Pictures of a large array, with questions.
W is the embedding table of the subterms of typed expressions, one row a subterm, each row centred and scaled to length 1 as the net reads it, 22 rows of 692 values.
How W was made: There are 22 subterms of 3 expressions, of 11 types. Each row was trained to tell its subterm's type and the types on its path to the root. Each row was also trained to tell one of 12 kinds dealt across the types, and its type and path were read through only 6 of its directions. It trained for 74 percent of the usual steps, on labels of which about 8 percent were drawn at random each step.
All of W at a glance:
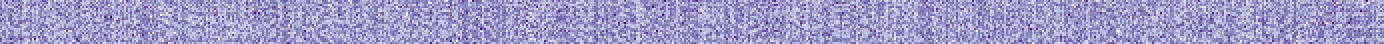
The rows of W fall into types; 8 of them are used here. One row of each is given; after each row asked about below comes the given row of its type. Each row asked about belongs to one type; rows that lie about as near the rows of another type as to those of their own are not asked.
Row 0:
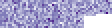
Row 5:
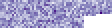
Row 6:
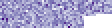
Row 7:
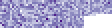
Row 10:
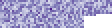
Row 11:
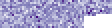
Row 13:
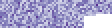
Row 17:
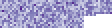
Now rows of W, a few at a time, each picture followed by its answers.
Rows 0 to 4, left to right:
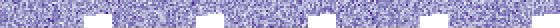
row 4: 17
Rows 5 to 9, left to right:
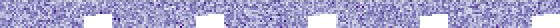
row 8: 17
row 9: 7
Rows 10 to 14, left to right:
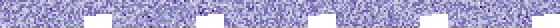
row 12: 0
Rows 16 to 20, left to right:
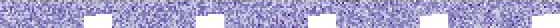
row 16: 5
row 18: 10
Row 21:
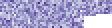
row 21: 5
